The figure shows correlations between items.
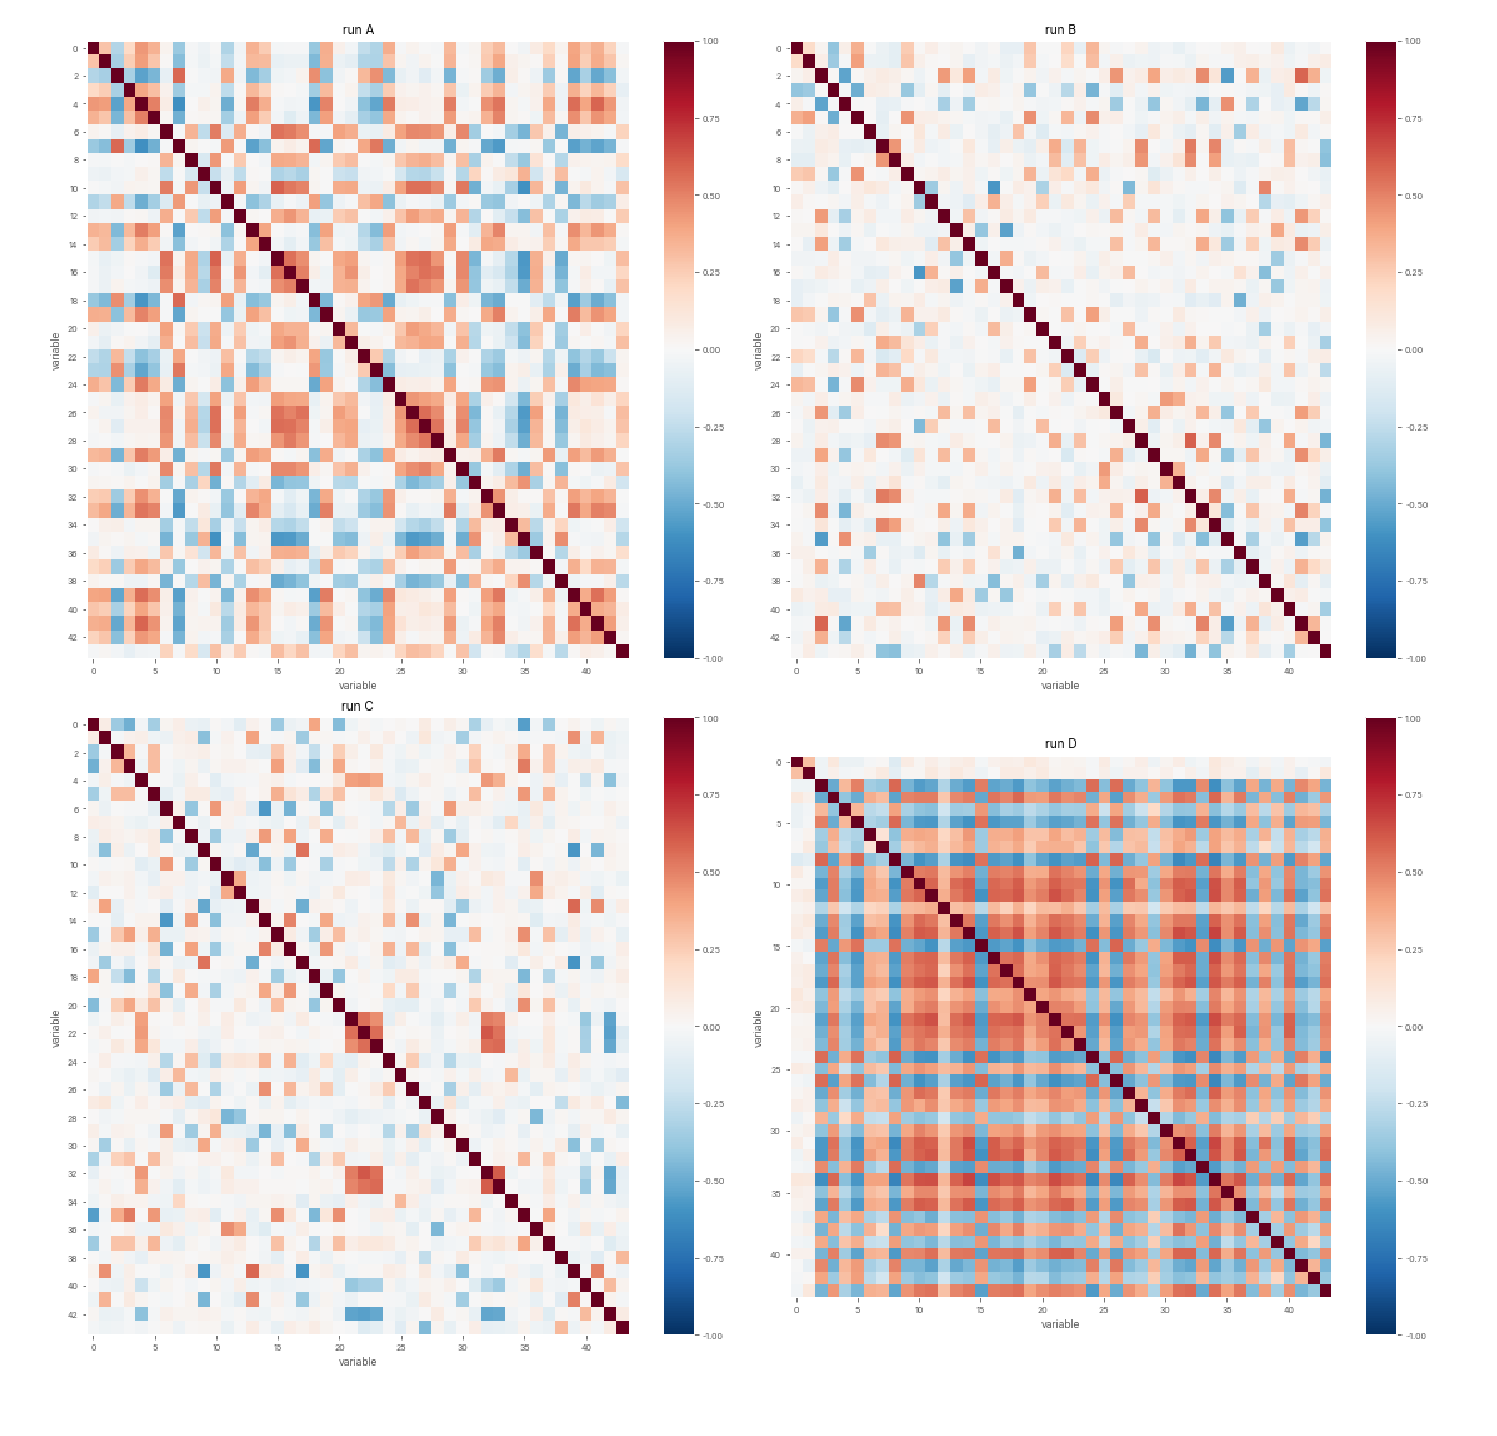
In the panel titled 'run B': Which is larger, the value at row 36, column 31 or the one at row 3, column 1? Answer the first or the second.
the first
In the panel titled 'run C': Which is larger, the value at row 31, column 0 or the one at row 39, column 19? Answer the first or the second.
the second
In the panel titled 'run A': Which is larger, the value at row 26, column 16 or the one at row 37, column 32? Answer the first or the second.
the first
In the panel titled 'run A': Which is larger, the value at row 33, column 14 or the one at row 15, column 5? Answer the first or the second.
the first
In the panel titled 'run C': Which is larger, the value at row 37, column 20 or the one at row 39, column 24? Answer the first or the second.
the first
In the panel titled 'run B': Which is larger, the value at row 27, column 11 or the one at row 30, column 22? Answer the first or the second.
the first
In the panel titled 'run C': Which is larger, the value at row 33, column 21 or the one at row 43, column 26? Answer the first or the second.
the first
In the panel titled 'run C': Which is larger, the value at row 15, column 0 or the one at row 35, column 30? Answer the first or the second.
the second
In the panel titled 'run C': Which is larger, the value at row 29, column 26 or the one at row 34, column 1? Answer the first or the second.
the second
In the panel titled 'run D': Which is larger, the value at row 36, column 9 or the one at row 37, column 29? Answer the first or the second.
the first
